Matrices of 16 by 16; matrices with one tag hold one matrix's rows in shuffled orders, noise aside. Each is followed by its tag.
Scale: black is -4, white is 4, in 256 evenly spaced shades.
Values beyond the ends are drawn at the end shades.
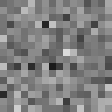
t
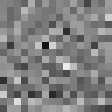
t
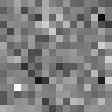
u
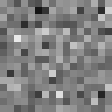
u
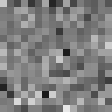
t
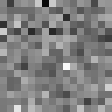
t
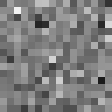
u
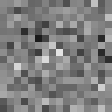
u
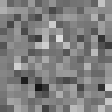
u
